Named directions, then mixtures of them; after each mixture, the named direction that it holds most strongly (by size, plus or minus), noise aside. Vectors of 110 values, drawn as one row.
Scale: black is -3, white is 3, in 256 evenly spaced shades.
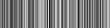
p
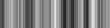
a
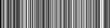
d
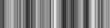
a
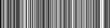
d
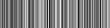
p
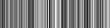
p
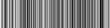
d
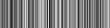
p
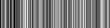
d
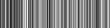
p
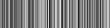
p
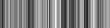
a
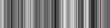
a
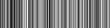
p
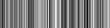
p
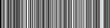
d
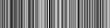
p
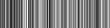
p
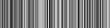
p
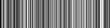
d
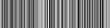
p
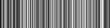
d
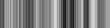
a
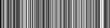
d
